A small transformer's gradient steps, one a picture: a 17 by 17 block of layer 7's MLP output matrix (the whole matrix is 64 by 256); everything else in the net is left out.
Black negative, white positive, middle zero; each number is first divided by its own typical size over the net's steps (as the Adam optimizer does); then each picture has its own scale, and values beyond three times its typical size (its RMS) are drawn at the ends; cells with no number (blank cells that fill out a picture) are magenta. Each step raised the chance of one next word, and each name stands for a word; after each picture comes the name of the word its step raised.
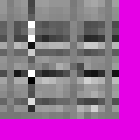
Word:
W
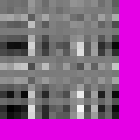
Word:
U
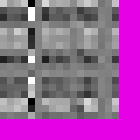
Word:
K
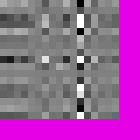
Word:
K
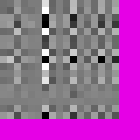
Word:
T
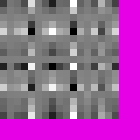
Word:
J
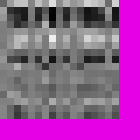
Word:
K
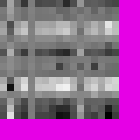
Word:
J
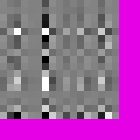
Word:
T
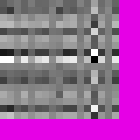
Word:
T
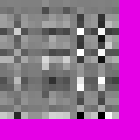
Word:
T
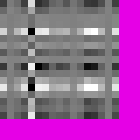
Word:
J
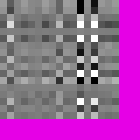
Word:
W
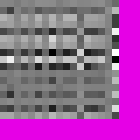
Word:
T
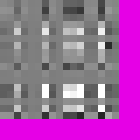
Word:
U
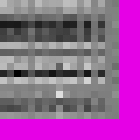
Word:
W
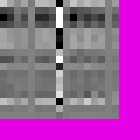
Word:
K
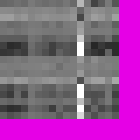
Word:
U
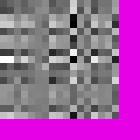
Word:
T
